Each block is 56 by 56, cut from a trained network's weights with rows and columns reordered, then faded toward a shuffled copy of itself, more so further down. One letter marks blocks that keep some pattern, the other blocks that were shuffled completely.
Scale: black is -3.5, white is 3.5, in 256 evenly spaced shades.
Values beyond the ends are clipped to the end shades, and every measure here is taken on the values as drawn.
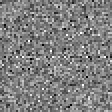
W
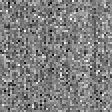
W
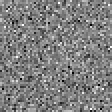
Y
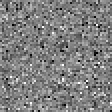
W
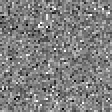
Y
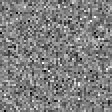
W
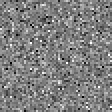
Y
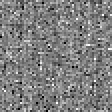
W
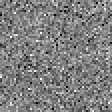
Y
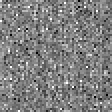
W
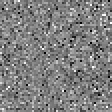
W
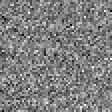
W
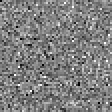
W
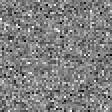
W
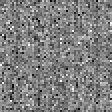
W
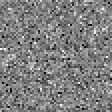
Y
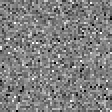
Y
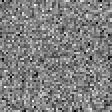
Y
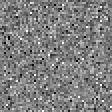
Y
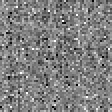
W
